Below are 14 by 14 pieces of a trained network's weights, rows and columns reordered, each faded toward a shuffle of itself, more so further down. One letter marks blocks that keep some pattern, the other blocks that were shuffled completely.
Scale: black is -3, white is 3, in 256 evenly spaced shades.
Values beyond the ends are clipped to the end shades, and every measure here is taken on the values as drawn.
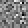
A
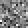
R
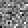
R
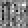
A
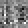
A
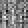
A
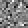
R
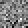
R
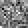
R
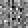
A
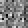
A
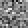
R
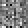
A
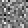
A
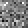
A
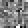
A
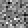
R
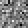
R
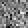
R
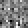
A
